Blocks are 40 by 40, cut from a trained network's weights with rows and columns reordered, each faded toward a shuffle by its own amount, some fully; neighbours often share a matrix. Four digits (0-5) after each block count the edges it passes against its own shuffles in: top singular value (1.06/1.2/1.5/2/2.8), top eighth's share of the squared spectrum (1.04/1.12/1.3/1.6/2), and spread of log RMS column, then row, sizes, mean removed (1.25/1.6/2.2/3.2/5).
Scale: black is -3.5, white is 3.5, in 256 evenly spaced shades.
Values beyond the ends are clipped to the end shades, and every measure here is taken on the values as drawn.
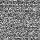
2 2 1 0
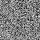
0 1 0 0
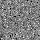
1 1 0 0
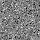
1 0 0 0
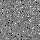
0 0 0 0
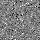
0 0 0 0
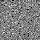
2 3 1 0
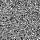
1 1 0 0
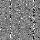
2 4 2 0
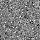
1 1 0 0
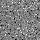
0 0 0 0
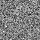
0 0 0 0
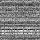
4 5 1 3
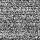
3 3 0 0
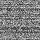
3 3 0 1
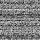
4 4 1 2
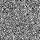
1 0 0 0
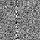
3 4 2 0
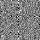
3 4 1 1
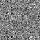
3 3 1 1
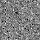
2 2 0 0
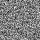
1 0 0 0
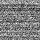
3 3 0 2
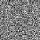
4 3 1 2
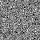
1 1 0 0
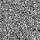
2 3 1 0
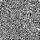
2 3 0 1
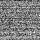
3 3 0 1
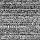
4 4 1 2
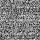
2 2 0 0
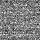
2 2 0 0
